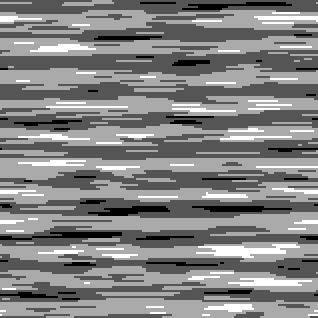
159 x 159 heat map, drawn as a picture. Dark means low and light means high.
Stripes running across repeat 11 times from top to bottom. Streaks run across, left to right. The ninth with the lowest average is the top middle. The ninth with the highest average is the bottom right. No overall slope runs across the table.
